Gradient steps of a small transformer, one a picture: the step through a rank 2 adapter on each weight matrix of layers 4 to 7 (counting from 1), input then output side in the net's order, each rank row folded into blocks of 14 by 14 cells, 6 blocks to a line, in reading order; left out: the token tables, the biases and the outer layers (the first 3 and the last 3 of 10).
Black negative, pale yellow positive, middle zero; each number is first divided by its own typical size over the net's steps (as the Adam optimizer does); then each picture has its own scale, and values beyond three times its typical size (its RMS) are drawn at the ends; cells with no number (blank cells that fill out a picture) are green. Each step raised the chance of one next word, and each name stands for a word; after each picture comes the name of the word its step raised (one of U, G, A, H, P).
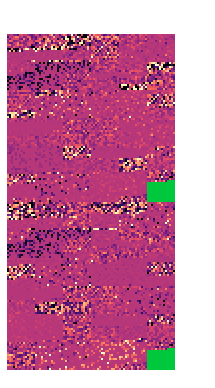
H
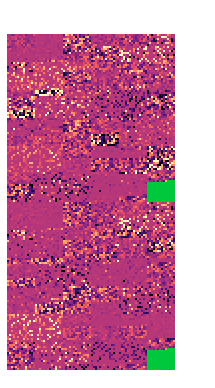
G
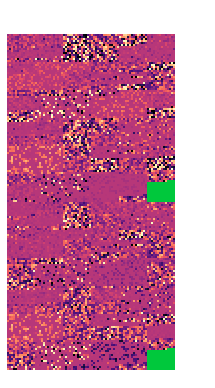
G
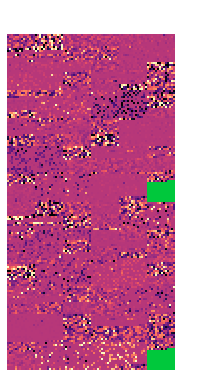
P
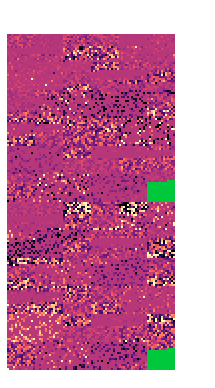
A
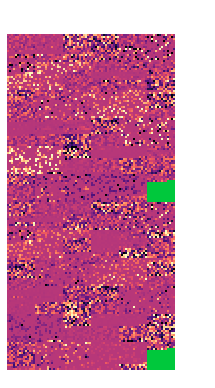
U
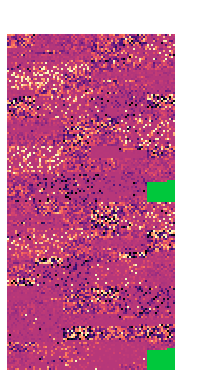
U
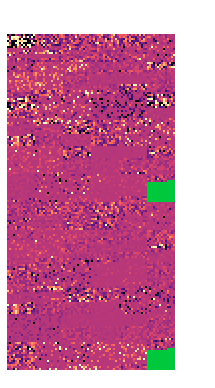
P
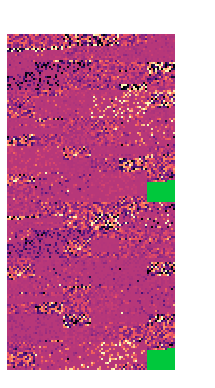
H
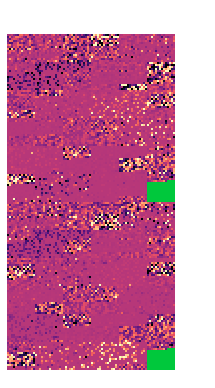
H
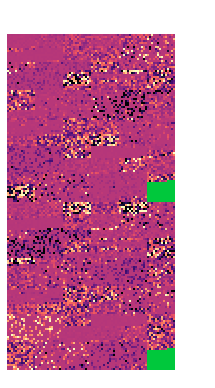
A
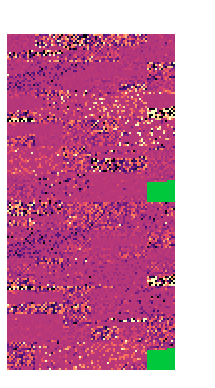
H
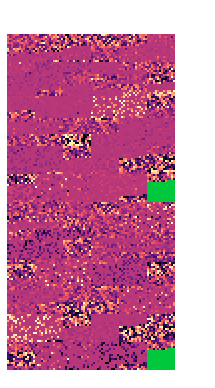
G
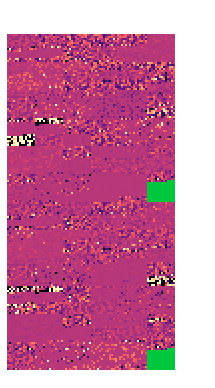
P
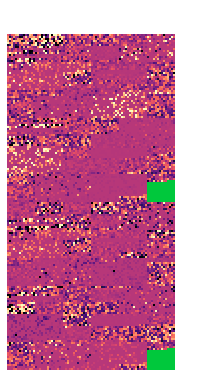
U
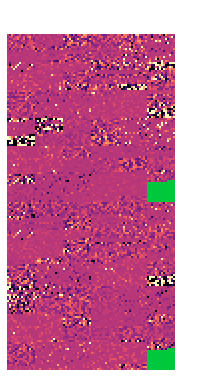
P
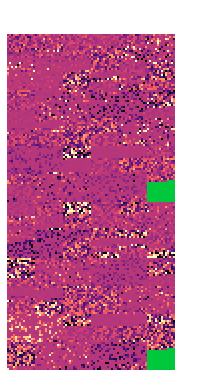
A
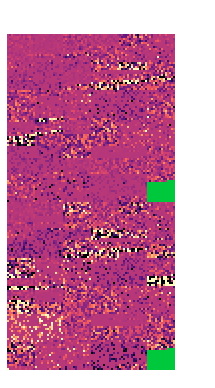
A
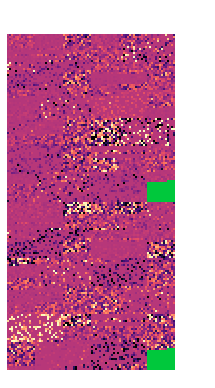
A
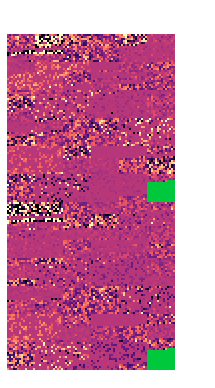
G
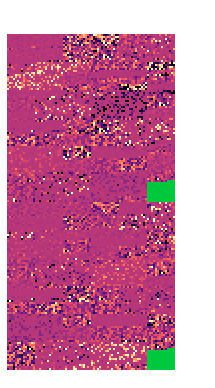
P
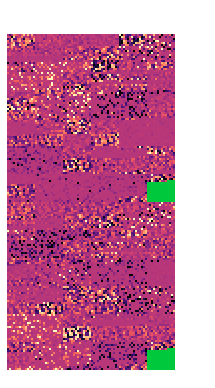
A
